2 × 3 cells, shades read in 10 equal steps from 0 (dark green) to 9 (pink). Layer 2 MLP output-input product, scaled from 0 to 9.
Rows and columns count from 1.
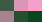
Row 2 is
6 1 0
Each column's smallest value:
2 1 0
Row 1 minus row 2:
-4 7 9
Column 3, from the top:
9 0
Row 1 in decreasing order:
9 8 2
